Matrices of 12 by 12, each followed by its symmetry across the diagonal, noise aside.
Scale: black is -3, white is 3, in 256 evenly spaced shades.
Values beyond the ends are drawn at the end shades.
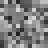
antisymmetric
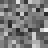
neither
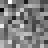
antisymmetric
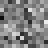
neither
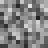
neither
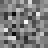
neither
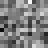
antisymmetric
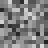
antisymmetric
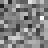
neither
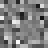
antisymmetric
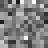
neither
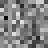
neither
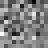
antisymmetric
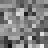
neither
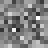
neither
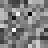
antisymmetric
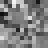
antisymmetric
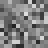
antisymmetric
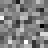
antisymmetric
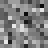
antisymmetric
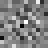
antisymmetric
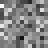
neither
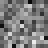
neither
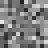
antisymmetric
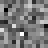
neither
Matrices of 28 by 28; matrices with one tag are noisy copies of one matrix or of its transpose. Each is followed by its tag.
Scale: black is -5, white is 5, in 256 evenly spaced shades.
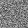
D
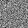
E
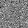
E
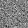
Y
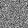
E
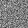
E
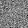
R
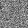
E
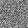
D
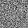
Y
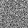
D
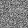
R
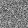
D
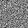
E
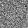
Y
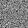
E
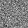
Y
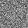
Y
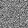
E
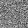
D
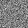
E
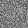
Y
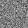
Y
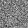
Y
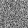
D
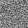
D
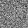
Y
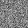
R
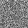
D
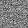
R
